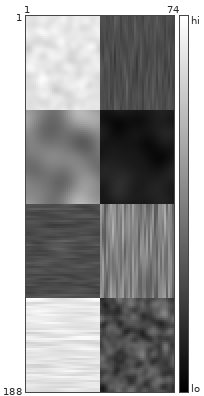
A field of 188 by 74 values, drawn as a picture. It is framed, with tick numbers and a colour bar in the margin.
It is made of 4 by 2 panels. Panel 1,1: very high, blotchy, faint in contrast. Panel 1,2: low, streaked downward, faint in contrast. Panel 2,1: middling, smooth. Panel 2,2: very low, smooth, faint in contrast. Panel 3,1: low, streaked across, faint in contrast. Panel 3,2: middling, streaked downward. Panel 4,1: very high, streaked across, faint in contrast. Panel 4,2: low, blotchy.
